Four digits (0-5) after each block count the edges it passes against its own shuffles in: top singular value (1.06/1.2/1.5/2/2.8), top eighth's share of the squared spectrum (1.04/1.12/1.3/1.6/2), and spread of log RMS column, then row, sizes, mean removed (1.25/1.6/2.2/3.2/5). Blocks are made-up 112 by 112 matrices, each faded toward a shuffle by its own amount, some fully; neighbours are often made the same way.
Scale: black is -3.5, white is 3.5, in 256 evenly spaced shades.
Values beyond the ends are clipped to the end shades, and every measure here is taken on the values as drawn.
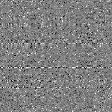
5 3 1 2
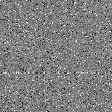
3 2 0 1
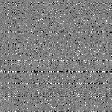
5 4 2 3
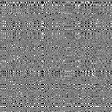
5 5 3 4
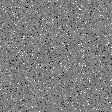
0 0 0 0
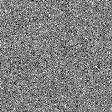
3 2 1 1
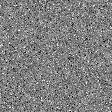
0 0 0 0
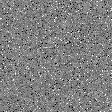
2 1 0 0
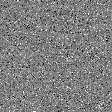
2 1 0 0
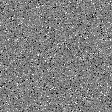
1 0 0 0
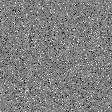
0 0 0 0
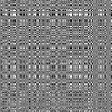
5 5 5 5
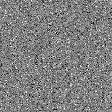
3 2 0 1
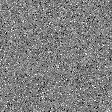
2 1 0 0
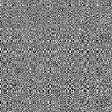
5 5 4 4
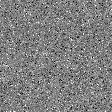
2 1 0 0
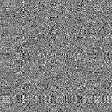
5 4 3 3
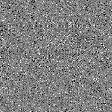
4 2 1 1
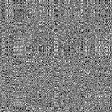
5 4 3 3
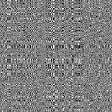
5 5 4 4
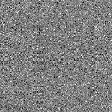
4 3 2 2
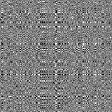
5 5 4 4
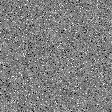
0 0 0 0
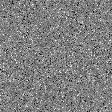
2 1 0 0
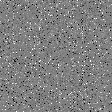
3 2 1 0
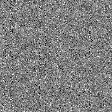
1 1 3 0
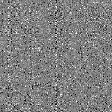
4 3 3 2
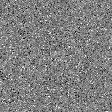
3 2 1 0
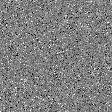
2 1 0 0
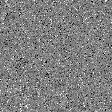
3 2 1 0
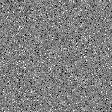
3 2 1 0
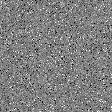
3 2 0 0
